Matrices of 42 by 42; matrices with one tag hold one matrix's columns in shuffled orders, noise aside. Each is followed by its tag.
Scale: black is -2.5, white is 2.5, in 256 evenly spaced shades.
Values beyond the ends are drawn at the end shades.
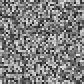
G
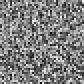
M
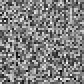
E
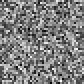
G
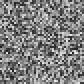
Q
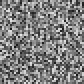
M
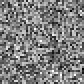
M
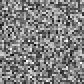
E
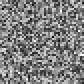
Q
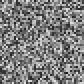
G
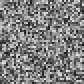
E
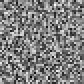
M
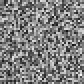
E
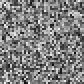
M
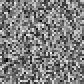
M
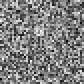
M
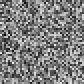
Q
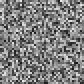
E
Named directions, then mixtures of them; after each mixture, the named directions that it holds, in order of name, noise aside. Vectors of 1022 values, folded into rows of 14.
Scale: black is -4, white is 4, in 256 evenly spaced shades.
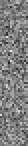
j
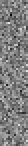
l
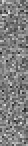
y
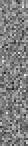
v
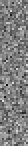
l, v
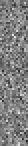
j, l, v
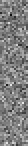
l, y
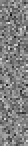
l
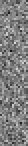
j, y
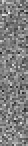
y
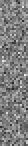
v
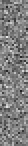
j, l, y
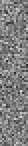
j, l, y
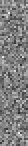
l, v, y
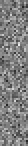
l, v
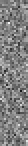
l, v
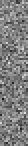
j, l, v
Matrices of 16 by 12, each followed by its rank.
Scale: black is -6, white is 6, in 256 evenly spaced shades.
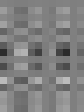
one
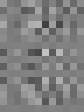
two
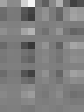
one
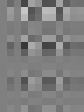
one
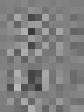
two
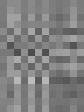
two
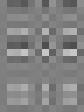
one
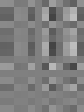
one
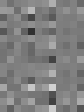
two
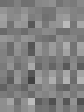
two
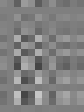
one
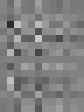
two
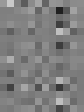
two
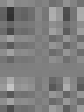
one
